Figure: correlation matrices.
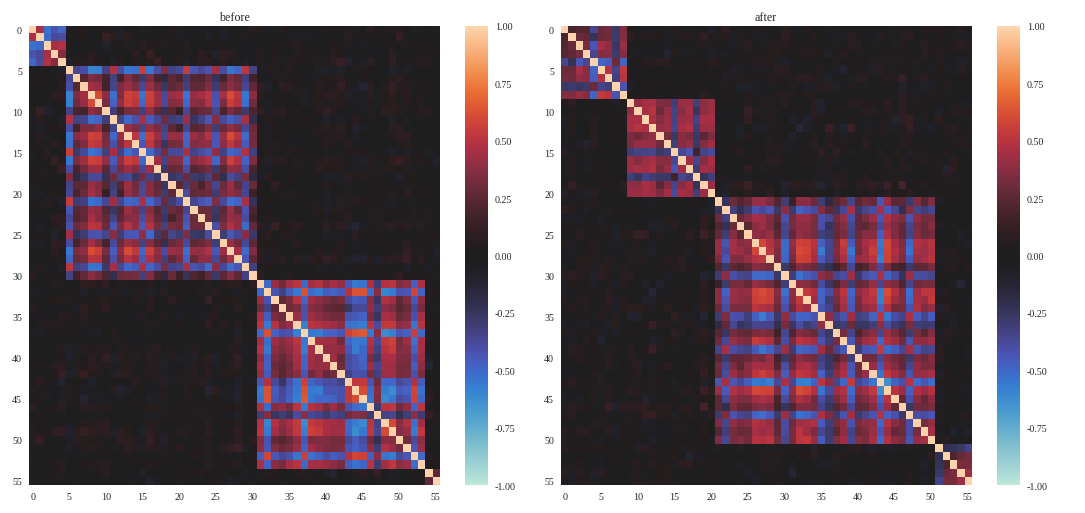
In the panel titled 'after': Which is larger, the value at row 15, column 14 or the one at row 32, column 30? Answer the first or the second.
the first
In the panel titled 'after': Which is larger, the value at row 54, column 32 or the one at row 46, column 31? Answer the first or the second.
the second
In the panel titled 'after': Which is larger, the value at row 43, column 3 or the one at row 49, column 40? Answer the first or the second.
the second
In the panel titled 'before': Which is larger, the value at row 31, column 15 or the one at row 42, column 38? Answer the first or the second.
the second
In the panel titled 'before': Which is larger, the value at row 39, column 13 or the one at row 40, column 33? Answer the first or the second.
the second
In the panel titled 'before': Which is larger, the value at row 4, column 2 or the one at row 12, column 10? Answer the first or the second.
the first
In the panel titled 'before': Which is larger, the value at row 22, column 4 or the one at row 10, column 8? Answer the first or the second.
the second
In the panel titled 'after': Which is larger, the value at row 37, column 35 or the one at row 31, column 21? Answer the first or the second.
the second
